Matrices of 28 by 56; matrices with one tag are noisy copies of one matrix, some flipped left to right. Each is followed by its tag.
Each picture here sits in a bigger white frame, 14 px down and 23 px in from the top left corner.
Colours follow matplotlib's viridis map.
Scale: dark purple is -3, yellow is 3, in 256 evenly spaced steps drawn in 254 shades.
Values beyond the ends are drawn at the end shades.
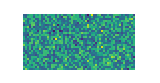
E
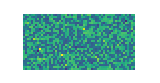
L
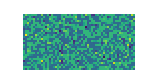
L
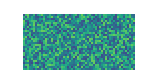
E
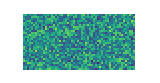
L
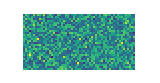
E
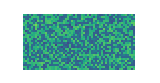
L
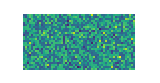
E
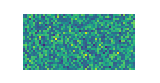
E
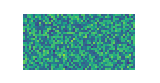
E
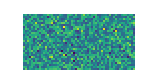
L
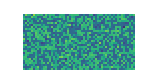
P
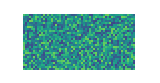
P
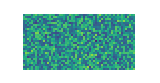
P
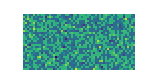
E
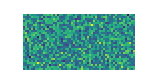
L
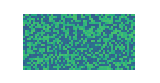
L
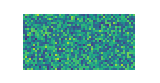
P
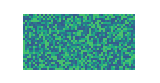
P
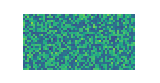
E
